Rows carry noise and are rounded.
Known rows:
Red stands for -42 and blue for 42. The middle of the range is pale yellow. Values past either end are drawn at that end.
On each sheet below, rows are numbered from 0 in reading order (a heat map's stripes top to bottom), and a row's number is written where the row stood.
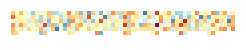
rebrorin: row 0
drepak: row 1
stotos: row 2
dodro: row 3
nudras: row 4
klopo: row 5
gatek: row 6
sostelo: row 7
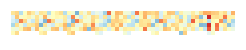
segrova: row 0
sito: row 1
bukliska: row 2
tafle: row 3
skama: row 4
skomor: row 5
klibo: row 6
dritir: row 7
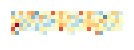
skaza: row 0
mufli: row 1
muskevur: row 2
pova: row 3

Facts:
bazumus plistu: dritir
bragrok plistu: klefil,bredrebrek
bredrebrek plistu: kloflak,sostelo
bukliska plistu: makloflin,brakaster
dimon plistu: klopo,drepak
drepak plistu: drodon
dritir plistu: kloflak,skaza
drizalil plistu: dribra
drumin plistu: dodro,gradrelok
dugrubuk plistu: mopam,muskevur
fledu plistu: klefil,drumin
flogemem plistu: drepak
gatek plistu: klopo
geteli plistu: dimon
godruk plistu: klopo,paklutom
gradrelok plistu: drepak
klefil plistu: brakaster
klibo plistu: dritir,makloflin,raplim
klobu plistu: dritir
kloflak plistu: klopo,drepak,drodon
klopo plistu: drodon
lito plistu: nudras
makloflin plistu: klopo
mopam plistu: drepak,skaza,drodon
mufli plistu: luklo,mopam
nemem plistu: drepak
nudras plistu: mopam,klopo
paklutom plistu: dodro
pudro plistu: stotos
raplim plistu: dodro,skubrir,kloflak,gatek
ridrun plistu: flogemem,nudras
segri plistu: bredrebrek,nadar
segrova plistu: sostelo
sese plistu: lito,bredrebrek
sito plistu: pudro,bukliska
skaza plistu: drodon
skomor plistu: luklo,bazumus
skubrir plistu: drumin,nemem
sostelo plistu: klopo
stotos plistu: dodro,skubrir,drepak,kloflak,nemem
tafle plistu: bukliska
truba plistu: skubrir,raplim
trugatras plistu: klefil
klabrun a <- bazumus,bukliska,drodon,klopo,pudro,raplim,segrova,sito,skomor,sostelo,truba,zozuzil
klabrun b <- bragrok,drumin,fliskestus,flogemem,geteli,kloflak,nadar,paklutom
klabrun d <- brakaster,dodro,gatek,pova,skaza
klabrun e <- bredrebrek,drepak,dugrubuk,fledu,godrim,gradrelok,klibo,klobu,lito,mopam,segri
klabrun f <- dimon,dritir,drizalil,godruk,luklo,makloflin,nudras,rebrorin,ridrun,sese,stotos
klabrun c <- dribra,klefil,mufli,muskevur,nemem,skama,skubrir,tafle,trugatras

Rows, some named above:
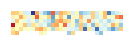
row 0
dimon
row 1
klefil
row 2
gradrelok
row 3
flogemem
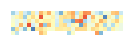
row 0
bragrok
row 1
ridrun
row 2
bazumus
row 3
pova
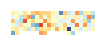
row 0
klobu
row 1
godruk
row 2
paklutom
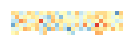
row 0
pudro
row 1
lito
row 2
geteli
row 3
godruk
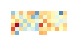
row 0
skaza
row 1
godruk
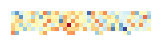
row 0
brakaster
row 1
sostelo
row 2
makloflin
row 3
mopam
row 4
drumin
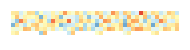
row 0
zozuzil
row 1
bredrebrek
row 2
dugrubuk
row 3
truba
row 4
raplim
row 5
pudro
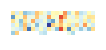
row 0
gradrelok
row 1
nemem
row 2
geteli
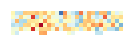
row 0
skubrir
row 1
makloflin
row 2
trugatras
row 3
kloflak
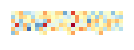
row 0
drepak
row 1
drodon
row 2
klopo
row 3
fledu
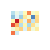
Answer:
gatek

